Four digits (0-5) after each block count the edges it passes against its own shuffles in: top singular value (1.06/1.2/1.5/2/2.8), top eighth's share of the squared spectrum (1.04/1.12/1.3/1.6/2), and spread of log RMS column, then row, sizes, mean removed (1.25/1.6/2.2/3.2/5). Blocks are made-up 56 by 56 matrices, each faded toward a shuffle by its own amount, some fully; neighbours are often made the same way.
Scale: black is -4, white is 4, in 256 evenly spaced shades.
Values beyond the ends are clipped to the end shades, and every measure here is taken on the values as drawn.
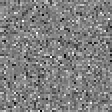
3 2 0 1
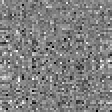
3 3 1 2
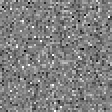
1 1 0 0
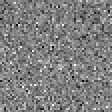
3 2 0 1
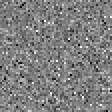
0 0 0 0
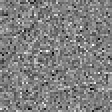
2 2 0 1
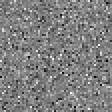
0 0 0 0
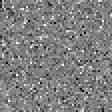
0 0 0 0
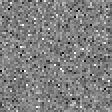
1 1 0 0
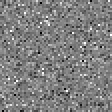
0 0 0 0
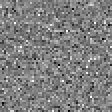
3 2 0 1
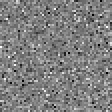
2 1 0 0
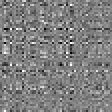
4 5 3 3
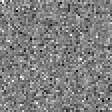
1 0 0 0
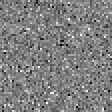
0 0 0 0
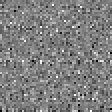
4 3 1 2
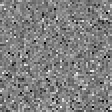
2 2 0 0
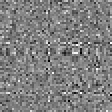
4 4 2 2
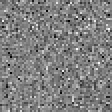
3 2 1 1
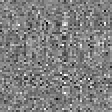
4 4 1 2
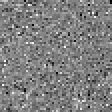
3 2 0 1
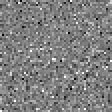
2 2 0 1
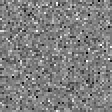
1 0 0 0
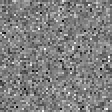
1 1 0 0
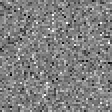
1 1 0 0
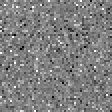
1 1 0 0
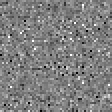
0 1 0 1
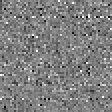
2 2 0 2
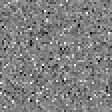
1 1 0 1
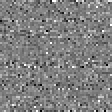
1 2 0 3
